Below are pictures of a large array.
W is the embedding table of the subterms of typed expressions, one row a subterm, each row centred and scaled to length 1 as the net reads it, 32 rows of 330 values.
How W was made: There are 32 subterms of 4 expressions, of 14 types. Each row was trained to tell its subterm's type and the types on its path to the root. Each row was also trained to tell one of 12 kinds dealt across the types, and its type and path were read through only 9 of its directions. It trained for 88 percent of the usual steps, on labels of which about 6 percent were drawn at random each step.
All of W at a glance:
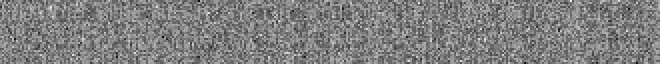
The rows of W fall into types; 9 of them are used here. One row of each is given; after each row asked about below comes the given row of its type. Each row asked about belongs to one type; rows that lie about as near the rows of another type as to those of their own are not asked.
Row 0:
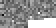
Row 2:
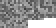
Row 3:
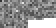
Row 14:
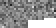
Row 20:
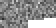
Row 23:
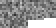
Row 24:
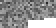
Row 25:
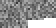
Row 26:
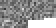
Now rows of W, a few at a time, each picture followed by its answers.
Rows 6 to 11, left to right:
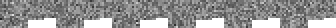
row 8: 2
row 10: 24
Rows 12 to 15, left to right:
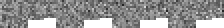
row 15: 14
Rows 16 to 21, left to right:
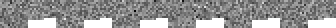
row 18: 25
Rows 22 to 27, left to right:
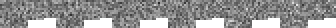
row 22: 23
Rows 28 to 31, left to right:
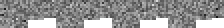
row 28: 0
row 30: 14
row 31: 0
